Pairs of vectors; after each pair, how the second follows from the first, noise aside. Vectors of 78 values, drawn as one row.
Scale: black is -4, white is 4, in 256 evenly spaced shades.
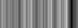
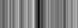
wrapped around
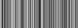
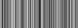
copied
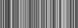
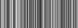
wrapped around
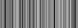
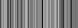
wrapped around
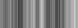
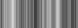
wrapped around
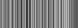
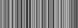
copied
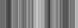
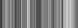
wrapped around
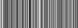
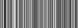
wrapped around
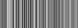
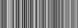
copied
